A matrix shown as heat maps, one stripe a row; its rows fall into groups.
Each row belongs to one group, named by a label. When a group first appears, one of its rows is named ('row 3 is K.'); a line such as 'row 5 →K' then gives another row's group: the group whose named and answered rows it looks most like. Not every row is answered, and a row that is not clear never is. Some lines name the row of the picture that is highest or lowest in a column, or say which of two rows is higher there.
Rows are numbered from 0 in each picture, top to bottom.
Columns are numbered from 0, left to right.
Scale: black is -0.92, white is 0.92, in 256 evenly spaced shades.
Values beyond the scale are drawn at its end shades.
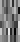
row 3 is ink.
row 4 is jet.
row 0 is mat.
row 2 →mat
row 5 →jet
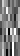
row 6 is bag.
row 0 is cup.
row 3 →ink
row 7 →bag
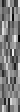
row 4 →cup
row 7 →bag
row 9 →ink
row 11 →jet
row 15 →cup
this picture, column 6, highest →7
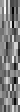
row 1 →mat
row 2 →mat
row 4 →ink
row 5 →bag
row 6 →cup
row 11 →ink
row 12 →mat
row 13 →jet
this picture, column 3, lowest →6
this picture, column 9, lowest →7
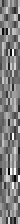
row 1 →ink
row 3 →ink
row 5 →ink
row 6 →cup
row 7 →bag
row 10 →bag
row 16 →ink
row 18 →ink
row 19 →bag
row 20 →cup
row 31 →jet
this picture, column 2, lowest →26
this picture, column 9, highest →25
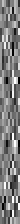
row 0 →cup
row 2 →jet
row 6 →mat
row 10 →bag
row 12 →bag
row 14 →ink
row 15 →mat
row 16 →cup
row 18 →ink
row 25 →ink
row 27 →mat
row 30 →bag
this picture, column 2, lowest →28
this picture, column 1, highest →5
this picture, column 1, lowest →29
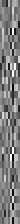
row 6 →bag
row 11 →cup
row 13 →mat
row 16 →cup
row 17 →jet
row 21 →bag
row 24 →jet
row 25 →mat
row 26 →bag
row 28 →bag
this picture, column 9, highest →8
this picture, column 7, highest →9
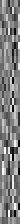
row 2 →ink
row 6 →ink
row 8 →mat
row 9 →ink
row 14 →bag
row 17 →cup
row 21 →mat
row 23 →cup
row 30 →jet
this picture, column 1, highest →24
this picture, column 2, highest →21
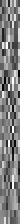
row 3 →bag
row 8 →mat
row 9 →ink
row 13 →cup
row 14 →jet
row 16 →jet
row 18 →bag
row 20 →jet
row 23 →cup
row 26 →bag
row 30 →jet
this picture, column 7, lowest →20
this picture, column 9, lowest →10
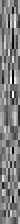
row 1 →mat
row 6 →mat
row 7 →jet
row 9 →cup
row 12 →mat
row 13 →bag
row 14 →mat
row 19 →ink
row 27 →cup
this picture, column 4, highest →7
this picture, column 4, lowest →3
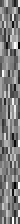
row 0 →ink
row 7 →jet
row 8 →ink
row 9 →ink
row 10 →cup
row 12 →jet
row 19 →mat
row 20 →ink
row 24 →jet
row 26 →ink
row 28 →ink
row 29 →cup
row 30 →ink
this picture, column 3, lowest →6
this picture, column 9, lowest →6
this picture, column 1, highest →10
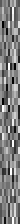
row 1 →bag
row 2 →bag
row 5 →mat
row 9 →jet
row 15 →cup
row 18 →jet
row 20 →bag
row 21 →ink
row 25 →mat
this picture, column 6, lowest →11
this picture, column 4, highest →9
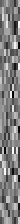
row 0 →ink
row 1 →cup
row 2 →cup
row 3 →ink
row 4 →ink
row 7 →mat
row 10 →jet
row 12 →bag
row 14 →mat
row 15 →bag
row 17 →jet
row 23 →cup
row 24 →mat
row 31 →ink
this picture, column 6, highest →21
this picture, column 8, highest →21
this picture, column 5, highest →13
